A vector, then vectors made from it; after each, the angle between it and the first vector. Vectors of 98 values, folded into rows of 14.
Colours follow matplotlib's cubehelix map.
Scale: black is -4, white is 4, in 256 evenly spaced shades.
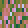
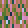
nearly opposite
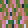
partly opposed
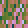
partly opposed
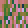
nearly opposite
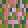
partly aligned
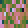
partly aligned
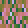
nearly parallel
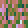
partly opposed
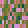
nearly opposite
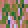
partly opposed
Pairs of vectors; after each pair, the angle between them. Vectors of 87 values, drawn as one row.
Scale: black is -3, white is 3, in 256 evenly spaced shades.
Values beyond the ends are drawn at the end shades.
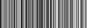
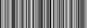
partly aligned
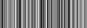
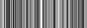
partly opposed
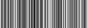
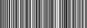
partly opposed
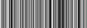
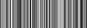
partly opposed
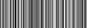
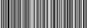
partly opposed
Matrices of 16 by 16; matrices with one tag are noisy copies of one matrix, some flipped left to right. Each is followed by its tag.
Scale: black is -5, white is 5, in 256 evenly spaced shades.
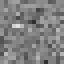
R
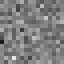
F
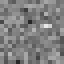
R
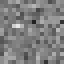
R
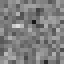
R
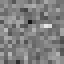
R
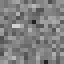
R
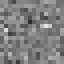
R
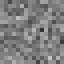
F
